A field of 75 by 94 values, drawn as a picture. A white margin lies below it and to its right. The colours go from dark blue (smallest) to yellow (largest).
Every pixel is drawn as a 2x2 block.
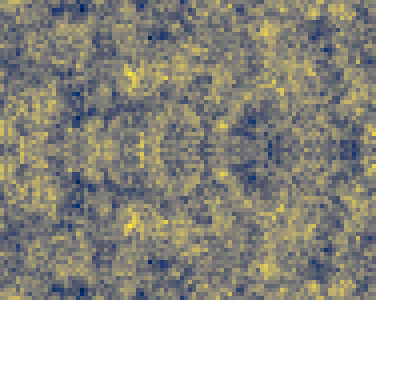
No seam splits the table. There is no overall slope. It is mirror symmetric from top to bottom. The histogram is bell-shaped. The texture is blotchy.
